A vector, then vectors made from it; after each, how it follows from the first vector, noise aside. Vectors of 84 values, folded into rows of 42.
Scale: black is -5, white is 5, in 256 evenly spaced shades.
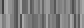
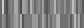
negated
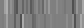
partly zeroed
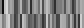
scaled up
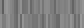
shrunk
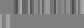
partly zeroed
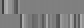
partly zeroed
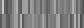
negated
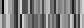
scaled up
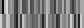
scaled up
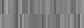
shrunk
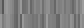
shrunk
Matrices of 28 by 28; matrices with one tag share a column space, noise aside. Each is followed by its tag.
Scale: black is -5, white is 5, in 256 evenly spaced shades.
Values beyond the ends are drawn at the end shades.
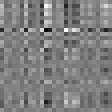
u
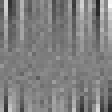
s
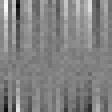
s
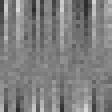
s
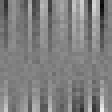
s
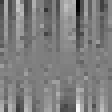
s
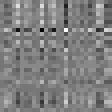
u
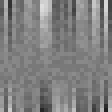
s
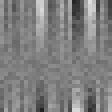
s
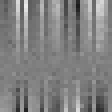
s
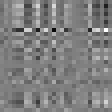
u
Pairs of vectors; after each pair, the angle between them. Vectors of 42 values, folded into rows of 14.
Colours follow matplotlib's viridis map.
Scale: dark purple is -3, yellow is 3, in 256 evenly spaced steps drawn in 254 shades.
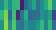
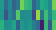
partly opposed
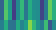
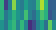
nearly opposite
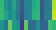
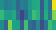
nearly parallel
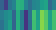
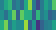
partly opposed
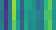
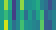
nearly opposite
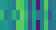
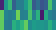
orthogonal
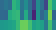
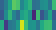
partly aligned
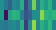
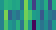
nearly opposite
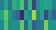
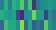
nearly parallel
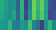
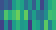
partly opposed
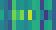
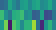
partly aligned
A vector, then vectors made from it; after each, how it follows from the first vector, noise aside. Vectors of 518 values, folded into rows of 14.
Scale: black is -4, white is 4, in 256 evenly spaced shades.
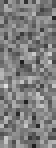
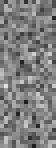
copied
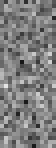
copied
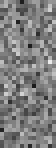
reversed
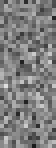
copied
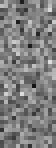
reversed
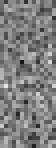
copied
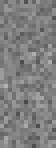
shrunk
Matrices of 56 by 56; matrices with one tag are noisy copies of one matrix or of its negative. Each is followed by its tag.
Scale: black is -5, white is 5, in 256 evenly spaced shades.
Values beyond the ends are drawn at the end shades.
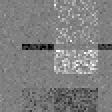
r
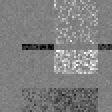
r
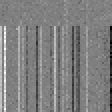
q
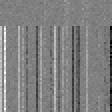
q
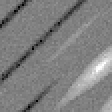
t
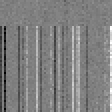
q
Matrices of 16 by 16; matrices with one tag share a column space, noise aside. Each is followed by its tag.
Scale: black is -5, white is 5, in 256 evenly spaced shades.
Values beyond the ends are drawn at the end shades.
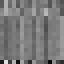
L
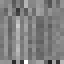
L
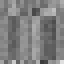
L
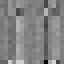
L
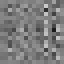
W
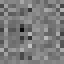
W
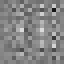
W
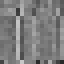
L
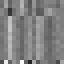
L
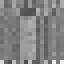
L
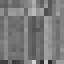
L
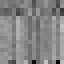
L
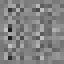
W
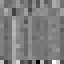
L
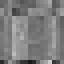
L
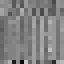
L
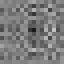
W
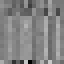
L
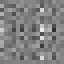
W
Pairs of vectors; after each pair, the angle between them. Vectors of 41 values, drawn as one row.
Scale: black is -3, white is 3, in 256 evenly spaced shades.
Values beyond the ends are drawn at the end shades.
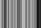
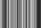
nearly parallel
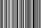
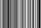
orthogonal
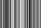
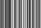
partly aligned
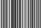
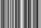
orthogonal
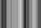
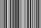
orthogonal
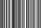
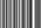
orthogonal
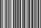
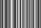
partly aligned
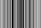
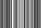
nearly opposite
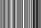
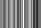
nearly parallel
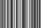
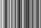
partly opposed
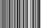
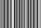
orthogonal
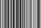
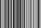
nearly parallel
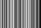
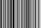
nearly opposite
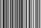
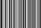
partly opposed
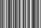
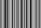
nearly opposite
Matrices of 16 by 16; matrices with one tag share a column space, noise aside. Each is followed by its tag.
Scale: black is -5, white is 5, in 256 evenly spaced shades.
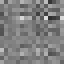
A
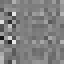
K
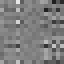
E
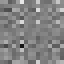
E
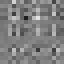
A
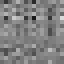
A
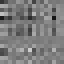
A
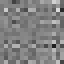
E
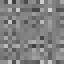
E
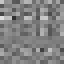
A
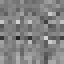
K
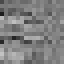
K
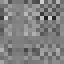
A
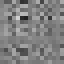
A
